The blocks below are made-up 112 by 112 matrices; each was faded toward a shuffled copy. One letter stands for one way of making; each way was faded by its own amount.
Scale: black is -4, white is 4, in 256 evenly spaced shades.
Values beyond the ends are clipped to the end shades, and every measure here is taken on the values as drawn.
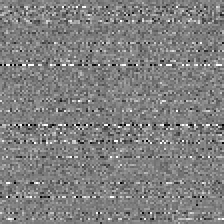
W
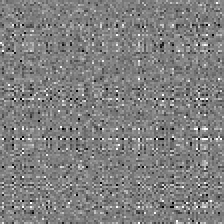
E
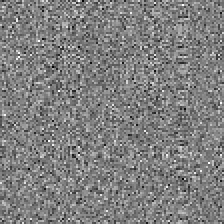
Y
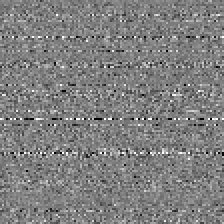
W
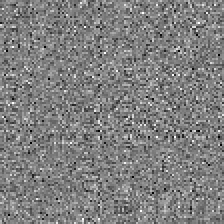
Y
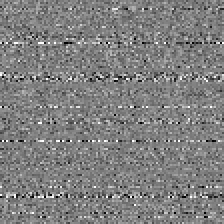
W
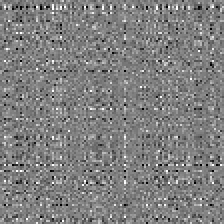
E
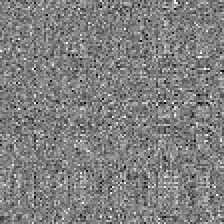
Y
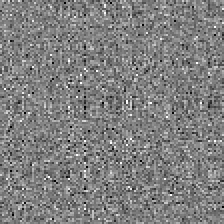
Y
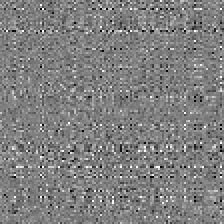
E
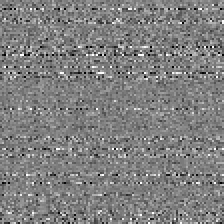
W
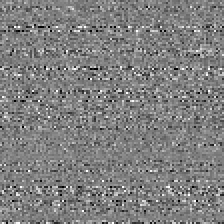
W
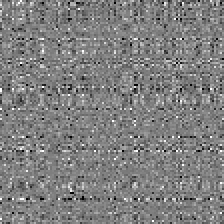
E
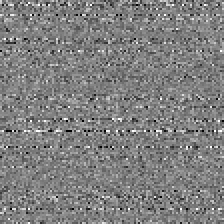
W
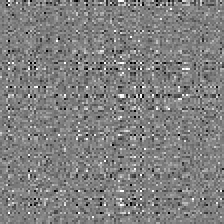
E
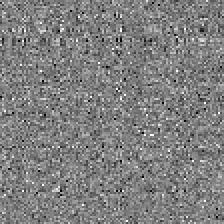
Y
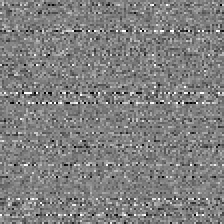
W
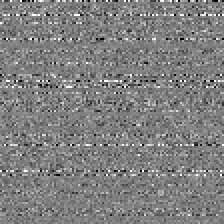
W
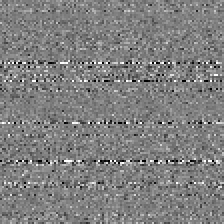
W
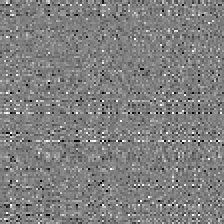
E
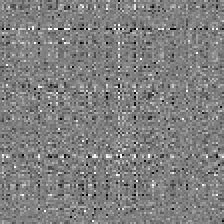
E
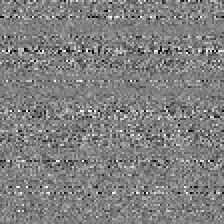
W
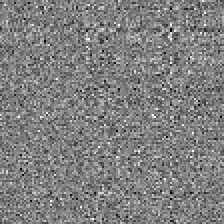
Y
